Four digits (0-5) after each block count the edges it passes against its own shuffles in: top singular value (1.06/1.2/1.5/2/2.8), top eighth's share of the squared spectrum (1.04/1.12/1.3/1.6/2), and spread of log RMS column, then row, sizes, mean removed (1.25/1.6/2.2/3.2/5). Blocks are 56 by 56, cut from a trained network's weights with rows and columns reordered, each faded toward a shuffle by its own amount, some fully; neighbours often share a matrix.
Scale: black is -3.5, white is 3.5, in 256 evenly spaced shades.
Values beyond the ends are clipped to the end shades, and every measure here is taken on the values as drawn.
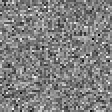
0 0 0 0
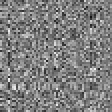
4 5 3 0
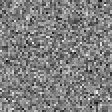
2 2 0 0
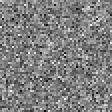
2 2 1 0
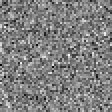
0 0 0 0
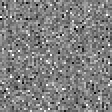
0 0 0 0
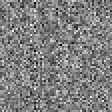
3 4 2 0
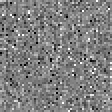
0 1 0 0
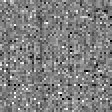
2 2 0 2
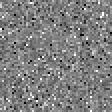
0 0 0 0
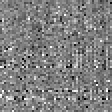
3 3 0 2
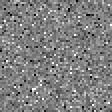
0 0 0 0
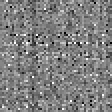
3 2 0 2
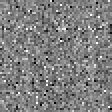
1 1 0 1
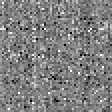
2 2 0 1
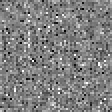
1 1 0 0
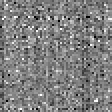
3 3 0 2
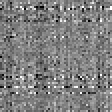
3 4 0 3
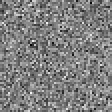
1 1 0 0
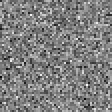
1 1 0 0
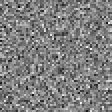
3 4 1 0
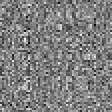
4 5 3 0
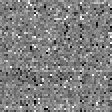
2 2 2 0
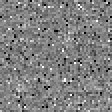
1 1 0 0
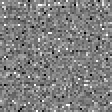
1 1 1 0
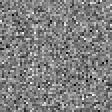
1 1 0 0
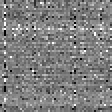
3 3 2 1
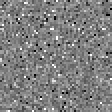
0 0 0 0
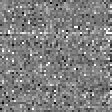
2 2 1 0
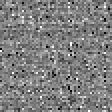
2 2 2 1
